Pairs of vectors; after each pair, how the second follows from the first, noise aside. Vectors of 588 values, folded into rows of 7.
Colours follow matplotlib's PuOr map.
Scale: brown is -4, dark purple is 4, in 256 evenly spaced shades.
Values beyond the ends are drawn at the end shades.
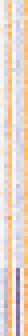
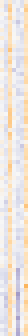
shrunk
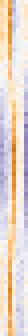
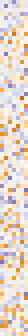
shuffled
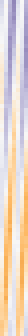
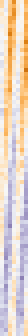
negated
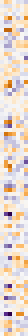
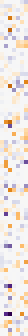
partly zeroed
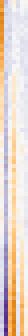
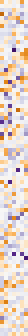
shuffled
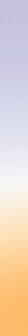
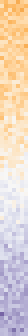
negated
